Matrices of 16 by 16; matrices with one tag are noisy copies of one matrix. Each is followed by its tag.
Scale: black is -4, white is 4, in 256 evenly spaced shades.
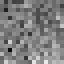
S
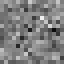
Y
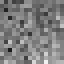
S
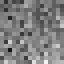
S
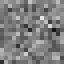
Y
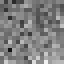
S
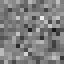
Y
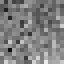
S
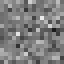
Y
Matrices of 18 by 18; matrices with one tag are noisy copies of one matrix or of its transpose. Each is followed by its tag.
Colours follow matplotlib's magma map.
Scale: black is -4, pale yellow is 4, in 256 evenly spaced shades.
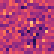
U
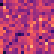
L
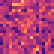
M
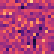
U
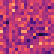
U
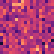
M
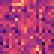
M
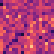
L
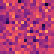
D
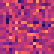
D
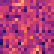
M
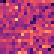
L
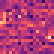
M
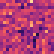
U
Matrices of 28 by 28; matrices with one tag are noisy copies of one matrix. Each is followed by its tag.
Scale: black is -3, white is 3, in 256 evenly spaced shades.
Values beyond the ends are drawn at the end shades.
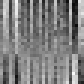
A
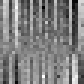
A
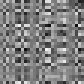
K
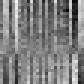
A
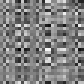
K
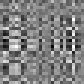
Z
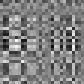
Z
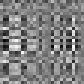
Z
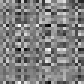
K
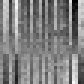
A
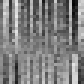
A
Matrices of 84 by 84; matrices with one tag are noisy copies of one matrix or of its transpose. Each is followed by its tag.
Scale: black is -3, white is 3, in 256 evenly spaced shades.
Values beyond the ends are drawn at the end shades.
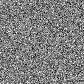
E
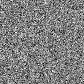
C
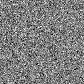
C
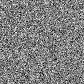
C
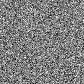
E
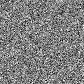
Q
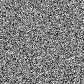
E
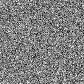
E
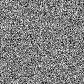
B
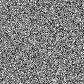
E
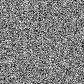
B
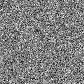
Q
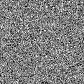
B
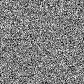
B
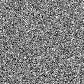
E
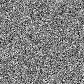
Q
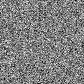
B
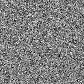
C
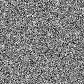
C
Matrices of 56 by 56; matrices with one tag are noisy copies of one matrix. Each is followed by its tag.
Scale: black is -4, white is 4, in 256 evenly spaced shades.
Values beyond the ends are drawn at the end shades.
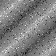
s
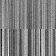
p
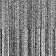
p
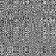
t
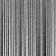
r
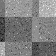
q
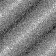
s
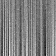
r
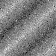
s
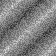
s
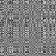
t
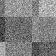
q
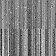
p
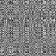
t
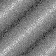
s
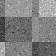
q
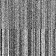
p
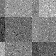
q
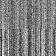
p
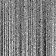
r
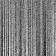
r
